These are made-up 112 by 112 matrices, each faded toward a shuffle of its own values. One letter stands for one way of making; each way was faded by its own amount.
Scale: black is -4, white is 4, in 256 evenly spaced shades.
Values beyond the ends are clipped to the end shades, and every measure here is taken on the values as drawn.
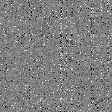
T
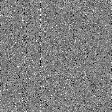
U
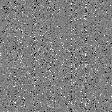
T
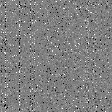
T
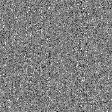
U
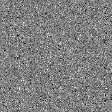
U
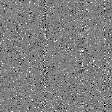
T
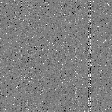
T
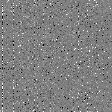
T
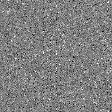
U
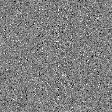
U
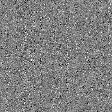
U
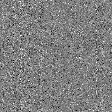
U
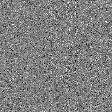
U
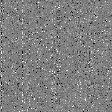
T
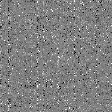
T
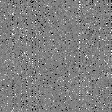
T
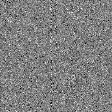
U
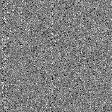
U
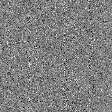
U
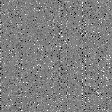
T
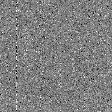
U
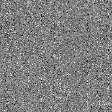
U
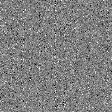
U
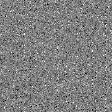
U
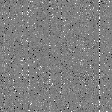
T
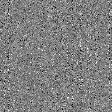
U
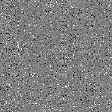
T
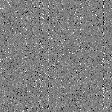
T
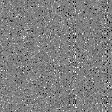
T
